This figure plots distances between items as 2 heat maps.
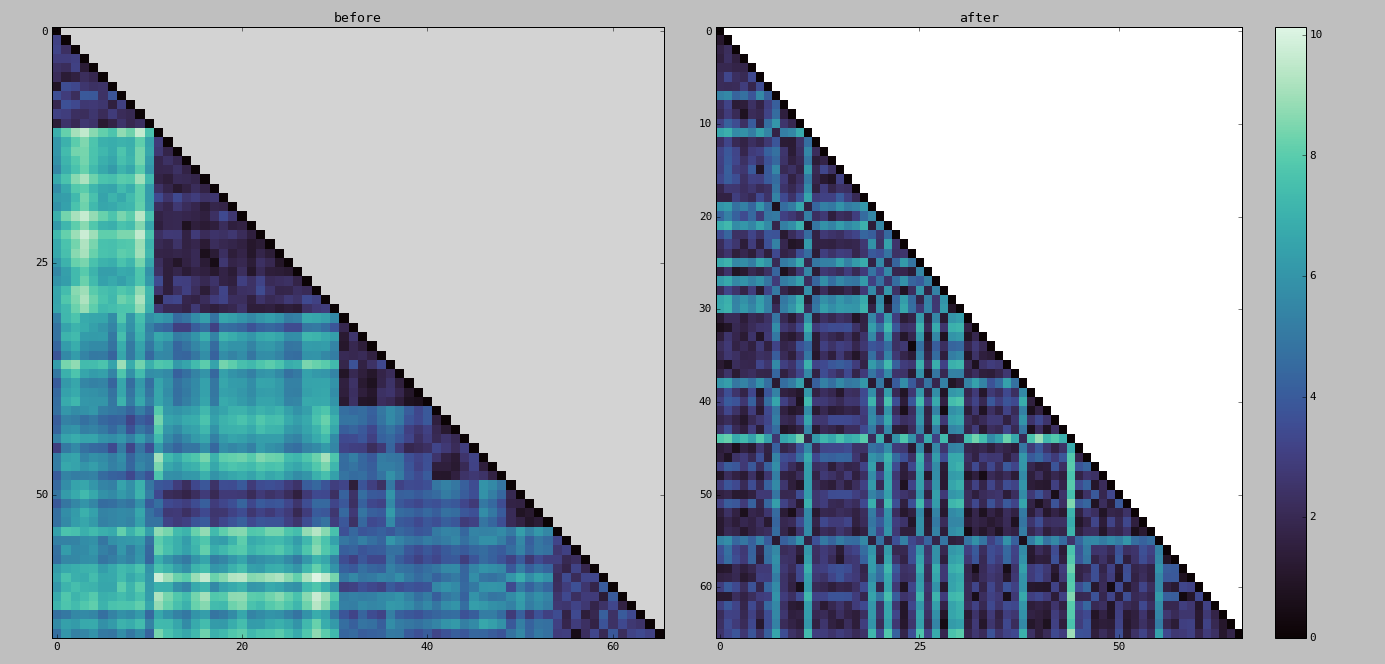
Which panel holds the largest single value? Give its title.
before
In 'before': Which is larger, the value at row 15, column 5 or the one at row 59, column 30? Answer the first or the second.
the second
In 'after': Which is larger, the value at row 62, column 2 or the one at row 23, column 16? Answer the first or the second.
the first
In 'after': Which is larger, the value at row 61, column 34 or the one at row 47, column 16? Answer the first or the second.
the first
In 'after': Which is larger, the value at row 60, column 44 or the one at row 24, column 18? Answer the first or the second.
the first
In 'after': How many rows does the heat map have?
66
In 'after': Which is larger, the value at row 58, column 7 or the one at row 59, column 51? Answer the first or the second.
the first
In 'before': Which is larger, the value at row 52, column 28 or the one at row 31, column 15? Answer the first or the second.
the second
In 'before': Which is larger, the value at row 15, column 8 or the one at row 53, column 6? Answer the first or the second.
the first
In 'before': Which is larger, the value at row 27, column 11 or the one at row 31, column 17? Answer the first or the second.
the second
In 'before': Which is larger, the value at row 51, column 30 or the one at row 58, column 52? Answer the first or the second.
the second
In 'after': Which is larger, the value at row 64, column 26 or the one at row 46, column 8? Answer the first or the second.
the second
